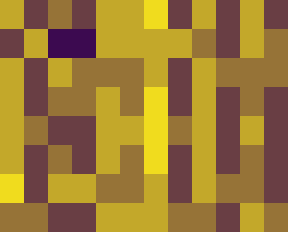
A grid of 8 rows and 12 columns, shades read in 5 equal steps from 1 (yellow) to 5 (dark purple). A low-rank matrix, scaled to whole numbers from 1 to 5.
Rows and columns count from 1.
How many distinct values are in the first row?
4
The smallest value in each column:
1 2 2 2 2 2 1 2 2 3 2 3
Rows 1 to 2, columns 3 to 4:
3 4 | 5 5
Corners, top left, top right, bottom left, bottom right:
2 4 3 3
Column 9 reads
2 3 2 2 2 2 2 3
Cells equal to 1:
5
